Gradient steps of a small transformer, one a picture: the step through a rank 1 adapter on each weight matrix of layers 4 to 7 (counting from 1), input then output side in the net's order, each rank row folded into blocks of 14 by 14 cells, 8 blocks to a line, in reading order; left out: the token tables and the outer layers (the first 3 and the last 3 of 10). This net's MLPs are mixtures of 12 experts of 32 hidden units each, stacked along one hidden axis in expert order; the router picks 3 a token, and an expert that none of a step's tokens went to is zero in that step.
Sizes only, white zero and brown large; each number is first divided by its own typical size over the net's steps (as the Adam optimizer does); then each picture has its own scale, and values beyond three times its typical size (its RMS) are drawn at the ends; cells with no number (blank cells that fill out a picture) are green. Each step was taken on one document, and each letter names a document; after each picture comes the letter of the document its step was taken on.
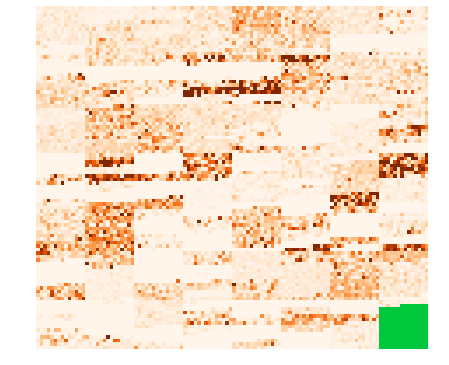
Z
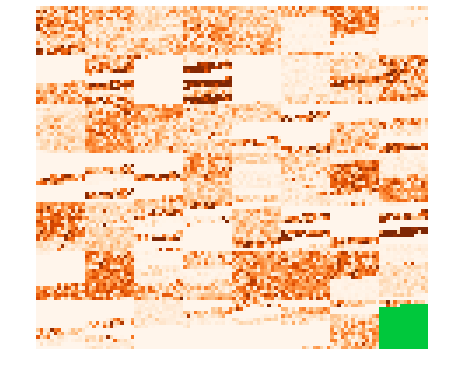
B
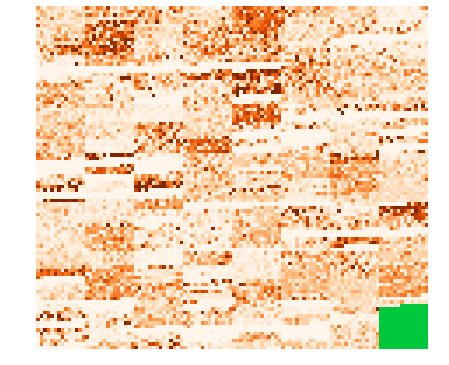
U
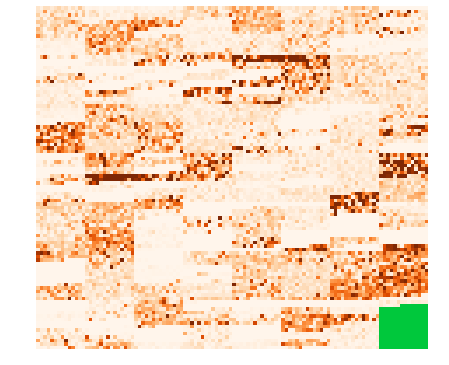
Z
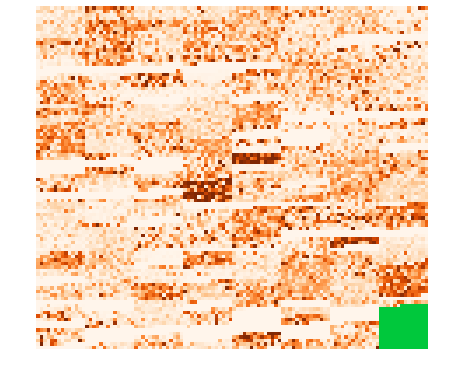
U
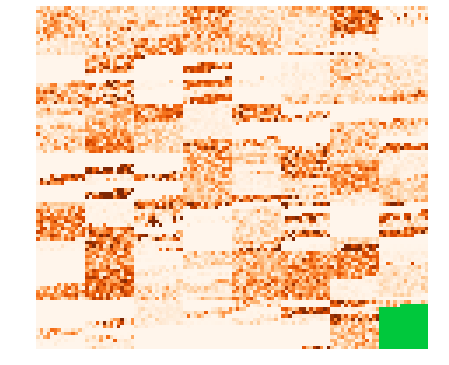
B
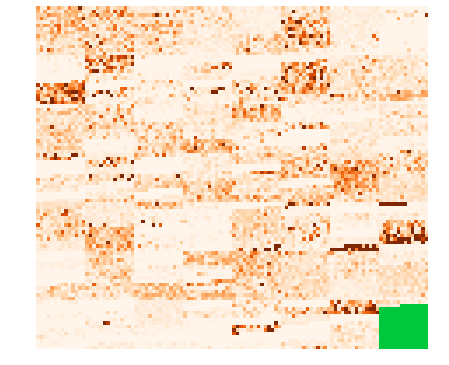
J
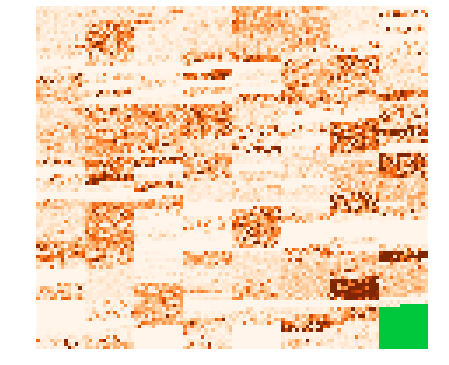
Z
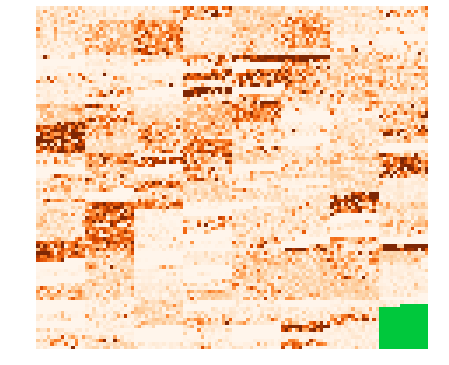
Z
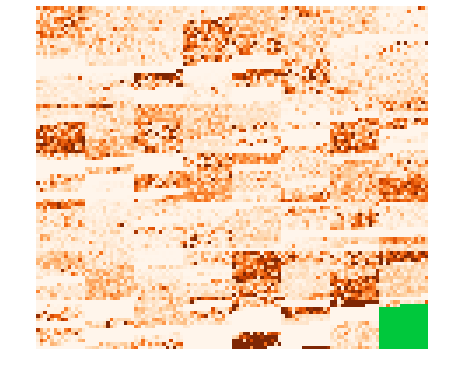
U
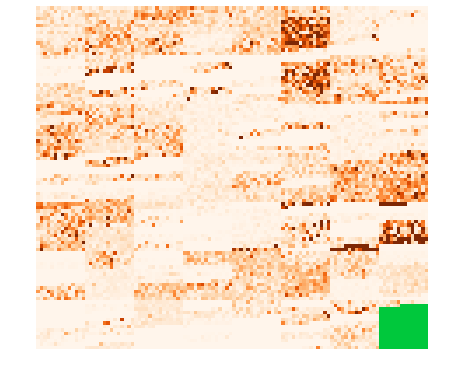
J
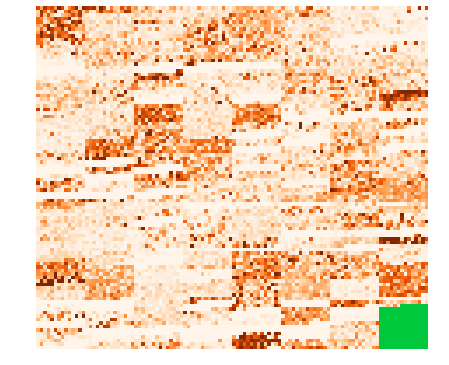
U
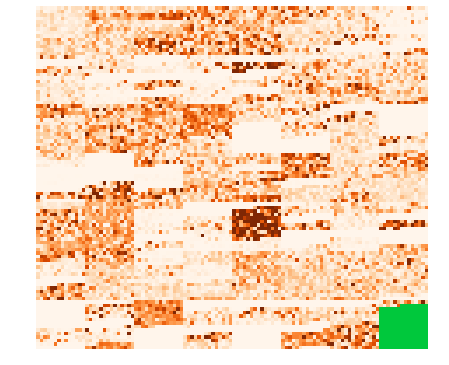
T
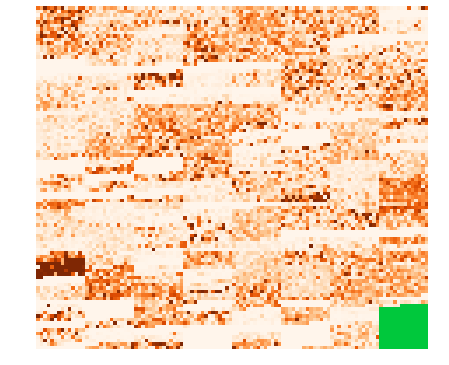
U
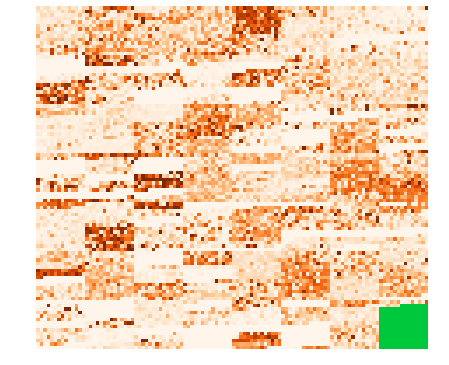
U
